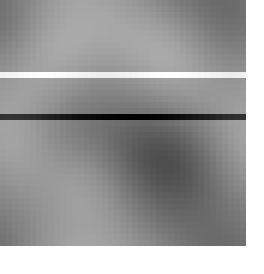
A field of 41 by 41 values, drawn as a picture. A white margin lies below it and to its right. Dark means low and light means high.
Calmest part: bottom left. Odd lines: rows 13 and 20. Histogram: heavy tails on both sides.
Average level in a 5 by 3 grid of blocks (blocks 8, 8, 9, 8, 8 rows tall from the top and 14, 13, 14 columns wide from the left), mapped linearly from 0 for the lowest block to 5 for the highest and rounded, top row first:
452 / 555 / 302 / 411 / 331
